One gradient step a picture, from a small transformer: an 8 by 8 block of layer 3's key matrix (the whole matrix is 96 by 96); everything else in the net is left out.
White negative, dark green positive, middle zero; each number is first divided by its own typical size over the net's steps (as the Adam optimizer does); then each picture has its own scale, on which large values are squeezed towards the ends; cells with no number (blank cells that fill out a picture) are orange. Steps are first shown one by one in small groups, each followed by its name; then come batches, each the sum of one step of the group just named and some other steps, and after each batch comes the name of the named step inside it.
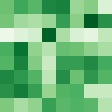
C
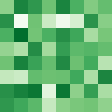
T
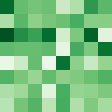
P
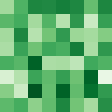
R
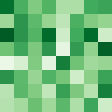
P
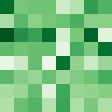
P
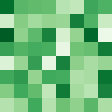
P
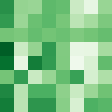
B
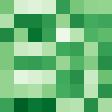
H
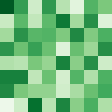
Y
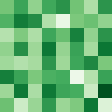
B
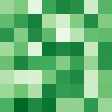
H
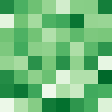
B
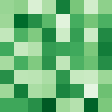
H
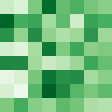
B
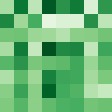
B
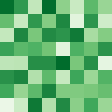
Y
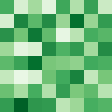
H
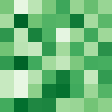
H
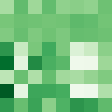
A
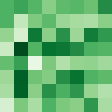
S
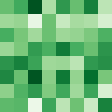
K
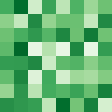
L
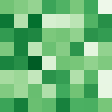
L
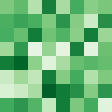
L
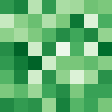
L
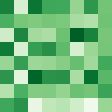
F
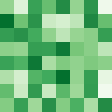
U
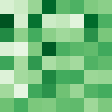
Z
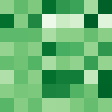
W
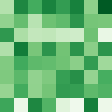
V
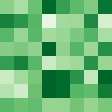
W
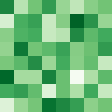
U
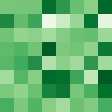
W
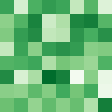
U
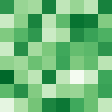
Z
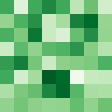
U
